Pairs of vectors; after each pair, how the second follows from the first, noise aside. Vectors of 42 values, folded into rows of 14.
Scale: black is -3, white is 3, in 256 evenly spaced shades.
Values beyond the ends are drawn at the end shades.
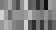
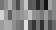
copied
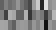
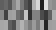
copied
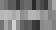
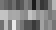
copied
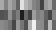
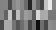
wrapped around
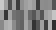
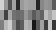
copied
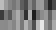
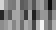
copied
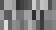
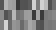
copied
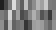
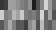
wrapped around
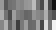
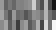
copied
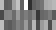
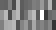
wrapped around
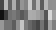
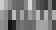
wrapped around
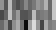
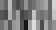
copied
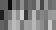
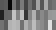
copied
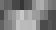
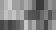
wrapped around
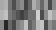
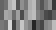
wrapped around
